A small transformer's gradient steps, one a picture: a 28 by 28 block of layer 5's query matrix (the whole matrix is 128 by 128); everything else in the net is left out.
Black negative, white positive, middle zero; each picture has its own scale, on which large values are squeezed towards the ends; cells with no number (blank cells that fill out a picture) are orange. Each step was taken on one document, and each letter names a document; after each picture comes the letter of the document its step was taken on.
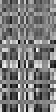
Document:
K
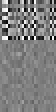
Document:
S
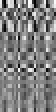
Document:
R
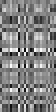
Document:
K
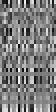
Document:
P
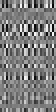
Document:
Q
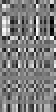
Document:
K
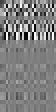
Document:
Q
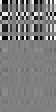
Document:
P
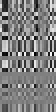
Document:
S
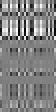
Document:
P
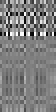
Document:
Q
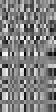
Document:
S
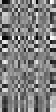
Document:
R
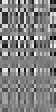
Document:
S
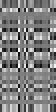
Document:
K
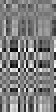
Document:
K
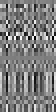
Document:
Q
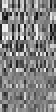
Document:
S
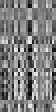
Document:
R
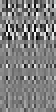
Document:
Q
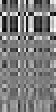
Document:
K
